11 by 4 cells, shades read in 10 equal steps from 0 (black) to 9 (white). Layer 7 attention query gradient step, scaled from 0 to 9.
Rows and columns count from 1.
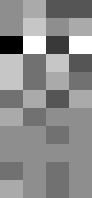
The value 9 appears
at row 3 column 2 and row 3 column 4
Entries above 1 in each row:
4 4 3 4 4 4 4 4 4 4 4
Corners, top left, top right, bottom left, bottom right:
5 3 6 5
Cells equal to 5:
16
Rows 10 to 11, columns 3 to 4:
4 5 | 4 5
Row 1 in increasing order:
3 3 5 6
